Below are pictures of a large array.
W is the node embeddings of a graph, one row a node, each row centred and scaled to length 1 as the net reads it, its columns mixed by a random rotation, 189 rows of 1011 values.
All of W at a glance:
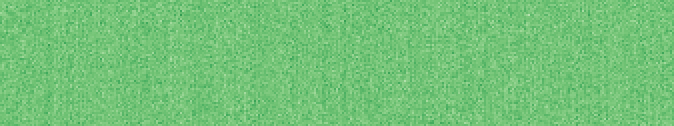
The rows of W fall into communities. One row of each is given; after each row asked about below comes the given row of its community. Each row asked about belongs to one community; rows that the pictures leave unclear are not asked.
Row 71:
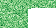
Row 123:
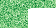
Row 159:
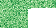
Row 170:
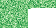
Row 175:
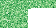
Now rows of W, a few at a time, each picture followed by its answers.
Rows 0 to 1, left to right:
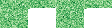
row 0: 123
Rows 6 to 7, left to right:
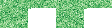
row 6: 71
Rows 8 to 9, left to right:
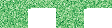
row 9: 170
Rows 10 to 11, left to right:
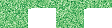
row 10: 71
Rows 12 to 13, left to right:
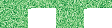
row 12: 159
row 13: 71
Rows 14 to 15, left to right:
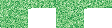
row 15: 175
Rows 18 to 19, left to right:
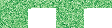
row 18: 170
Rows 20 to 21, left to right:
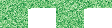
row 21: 170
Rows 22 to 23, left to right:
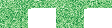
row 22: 175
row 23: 175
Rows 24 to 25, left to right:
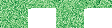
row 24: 159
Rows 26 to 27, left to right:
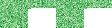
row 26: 175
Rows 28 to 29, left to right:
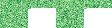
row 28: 71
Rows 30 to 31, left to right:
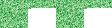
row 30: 175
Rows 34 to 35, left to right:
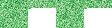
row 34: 159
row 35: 175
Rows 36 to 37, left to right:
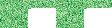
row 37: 159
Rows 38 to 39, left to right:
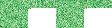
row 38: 175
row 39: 71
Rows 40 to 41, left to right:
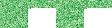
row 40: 71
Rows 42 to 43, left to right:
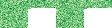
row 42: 123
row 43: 159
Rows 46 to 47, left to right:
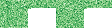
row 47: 170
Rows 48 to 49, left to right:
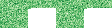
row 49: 71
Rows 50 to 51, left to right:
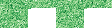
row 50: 159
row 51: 123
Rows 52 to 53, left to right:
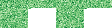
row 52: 159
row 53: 175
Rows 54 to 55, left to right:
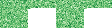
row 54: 175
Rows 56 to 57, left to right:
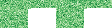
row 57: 71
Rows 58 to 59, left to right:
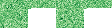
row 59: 123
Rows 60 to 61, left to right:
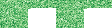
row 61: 175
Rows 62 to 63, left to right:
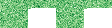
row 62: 71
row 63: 123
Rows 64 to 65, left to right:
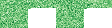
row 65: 159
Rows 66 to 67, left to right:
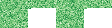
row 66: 175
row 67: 175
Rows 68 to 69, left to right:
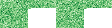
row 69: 123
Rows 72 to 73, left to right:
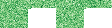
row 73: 123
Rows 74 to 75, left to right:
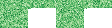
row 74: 175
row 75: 71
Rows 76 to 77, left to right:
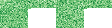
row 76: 170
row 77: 175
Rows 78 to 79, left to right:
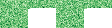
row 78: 123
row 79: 71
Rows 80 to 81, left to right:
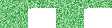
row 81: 170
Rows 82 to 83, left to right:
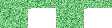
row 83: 159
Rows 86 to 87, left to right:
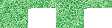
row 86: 123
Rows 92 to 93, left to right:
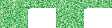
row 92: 159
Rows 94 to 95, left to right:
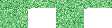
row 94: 123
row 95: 170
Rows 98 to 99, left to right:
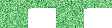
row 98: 71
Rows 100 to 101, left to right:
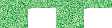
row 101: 159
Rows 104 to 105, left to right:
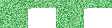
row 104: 170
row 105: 159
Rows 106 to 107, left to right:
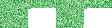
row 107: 175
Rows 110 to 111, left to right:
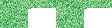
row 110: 159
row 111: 159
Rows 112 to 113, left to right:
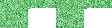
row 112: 71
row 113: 175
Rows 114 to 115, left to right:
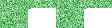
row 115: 159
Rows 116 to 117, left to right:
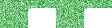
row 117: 71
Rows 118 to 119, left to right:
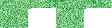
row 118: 159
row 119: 123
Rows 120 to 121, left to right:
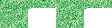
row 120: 123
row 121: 159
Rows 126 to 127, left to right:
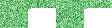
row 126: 71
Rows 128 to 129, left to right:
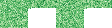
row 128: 71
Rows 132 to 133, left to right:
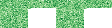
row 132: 159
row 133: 123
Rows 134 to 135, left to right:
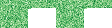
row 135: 71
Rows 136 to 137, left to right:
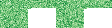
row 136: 159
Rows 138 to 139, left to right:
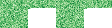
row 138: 175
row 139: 159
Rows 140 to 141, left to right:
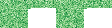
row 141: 175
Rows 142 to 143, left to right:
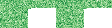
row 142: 71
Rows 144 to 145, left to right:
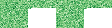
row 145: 71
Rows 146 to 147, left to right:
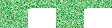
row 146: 175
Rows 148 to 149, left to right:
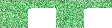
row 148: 71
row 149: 159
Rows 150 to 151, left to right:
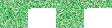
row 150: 175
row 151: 175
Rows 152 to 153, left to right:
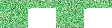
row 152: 159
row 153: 159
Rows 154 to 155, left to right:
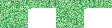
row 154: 159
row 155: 175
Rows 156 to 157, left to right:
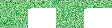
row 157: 71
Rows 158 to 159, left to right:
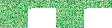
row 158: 71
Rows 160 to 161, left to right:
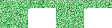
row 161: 170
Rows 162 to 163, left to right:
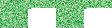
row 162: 71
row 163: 170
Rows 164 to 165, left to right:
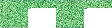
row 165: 159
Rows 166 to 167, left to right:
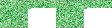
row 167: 71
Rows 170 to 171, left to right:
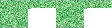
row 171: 175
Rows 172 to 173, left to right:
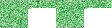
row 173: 123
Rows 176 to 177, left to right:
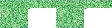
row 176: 159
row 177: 159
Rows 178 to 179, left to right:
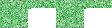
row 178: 175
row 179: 175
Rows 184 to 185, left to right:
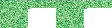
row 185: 170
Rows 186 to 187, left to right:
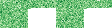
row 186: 175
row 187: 159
